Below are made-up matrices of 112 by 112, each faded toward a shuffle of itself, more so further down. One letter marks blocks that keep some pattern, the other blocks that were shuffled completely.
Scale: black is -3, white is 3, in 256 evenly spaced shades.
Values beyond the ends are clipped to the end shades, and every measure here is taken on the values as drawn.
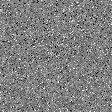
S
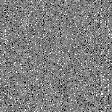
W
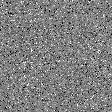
S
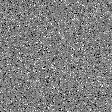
S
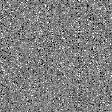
W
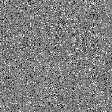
W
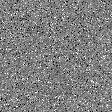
S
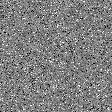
S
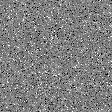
S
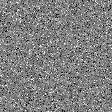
S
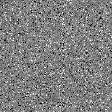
W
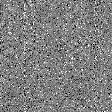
W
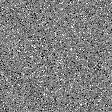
S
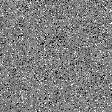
W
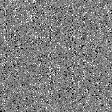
W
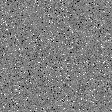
S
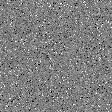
S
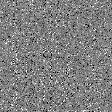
W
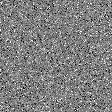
S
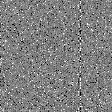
W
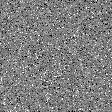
S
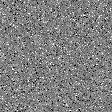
S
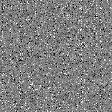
W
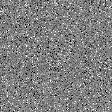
W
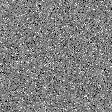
S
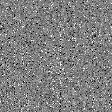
W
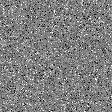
S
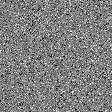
S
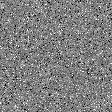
S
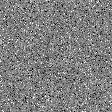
S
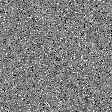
S
